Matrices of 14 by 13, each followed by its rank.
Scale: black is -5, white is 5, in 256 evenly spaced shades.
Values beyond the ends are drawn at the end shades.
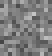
full rank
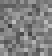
full rank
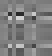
one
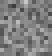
full rank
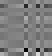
one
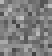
full rank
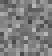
full rank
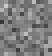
full rank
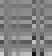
one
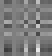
one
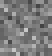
full rank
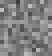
full rank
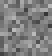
full rank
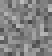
full rank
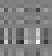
one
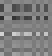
one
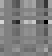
one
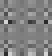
one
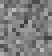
full rank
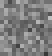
full rank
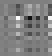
one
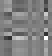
one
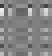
one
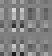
one
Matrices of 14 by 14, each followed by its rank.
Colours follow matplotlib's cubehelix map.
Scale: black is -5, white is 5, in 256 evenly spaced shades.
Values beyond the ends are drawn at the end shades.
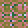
two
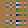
one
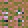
two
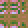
two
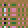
one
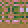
two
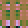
one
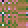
two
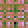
two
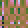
two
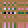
one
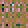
two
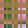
one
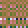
one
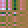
one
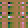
one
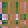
one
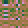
two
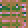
two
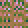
two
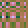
one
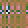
one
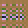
one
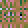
two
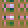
one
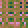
two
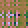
two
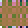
one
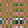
one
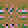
two
